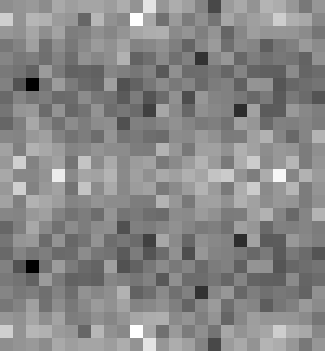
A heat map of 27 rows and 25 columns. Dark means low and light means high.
Mirror symmetry: top to bottom. Histogram: heavy tails on both sides. Stripes: horizontal, repeating 2 times. Slope: none. Seam: none.
